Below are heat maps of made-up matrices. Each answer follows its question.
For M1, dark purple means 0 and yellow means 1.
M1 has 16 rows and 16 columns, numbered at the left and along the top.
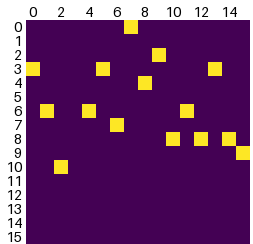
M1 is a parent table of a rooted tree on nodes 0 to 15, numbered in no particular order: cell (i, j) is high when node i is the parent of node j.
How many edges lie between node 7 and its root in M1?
2
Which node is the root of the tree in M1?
3
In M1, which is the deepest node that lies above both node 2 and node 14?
8
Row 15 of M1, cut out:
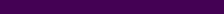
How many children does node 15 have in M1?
0
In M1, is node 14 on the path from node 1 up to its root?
no
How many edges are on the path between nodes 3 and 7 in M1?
2
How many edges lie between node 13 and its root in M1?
1
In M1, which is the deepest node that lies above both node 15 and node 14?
8
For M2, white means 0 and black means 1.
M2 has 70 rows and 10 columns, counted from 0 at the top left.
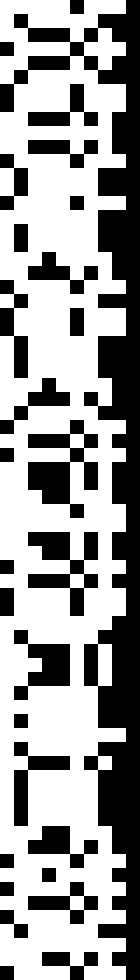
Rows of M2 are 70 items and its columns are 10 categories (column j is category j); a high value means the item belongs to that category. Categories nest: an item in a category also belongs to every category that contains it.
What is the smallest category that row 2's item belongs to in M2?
2
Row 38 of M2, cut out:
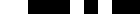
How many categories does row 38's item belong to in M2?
6
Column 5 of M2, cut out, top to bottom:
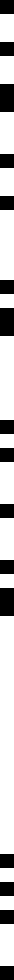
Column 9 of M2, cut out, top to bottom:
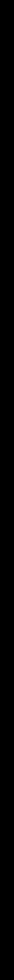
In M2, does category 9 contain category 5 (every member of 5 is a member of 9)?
yes
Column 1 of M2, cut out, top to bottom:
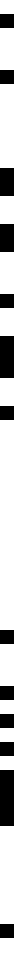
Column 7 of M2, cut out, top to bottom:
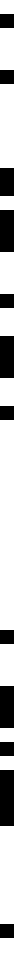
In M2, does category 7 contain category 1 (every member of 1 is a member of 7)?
yes
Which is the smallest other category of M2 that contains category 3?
8
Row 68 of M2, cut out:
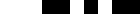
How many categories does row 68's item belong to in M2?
5
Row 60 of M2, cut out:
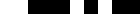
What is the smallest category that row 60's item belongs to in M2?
2
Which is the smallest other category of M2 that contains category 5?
9
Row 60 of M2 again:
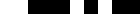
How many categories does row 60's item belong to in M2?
6
